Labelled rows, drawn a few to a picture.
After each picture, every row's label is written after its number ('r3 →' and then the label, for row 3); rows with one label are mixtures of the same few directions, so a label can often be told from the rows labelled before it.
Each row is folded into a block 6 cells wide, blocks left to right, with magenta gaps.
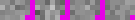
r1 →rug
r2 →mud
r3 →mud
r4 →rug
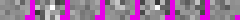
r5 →mud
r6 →mud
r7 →mud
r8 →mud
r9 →mud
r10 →mud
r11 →mud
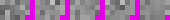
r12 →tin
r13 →mud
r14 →tin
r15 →mud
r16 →tin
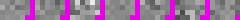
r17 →rug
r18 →rug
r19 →rug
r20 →mud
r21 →mud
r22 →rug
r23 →mud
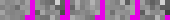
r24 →mud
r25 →mud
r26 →rug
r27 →mud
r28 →mud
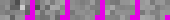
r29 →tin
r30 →rug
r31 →mud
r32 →tin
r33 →rug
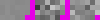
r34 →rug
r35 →rug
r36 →mud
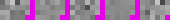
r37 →mud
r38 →rug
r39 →mud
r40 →tin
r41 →mud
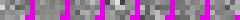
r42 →rug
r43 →tin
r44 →rug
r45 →mud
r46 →rug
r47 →rug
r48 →mud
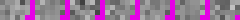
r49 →mud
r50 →tin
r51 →mud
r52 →tin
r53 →tin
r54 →tin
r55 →tin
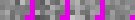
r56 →mud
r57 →rug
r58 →rug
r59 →tin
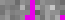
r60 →tin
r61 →mud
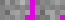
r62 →rug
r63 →rug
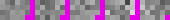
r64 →mud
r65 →tin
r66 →rug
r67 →mud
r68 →rug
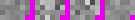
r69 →tin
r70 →tin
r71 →mud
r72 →mud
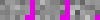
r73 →mud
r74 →tin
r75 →tin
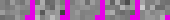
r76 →rug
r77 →tin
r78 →mud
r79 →rug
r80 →rug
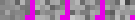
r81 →mud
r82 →rug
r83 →rug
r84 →mud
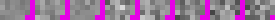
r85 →rug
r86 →rug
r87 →mud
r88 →mud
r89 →rug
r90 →rug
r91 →mud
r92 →rug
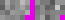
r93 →rug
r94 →tin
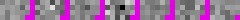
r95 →tin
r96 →mud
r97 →mud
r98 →mud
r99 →mud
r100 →tin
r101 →rug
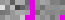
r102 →rug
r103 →tin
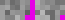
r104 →tin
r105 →rug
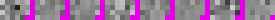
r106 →mud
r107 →tin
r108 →tin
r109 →tin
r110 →mud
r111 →mud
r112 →tin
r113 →mud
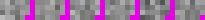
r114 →rug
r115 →tin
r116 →mud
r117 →tin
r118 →rug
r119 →mud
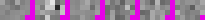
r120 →mud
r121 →tin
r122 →tin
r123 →tin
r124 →mud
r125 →mud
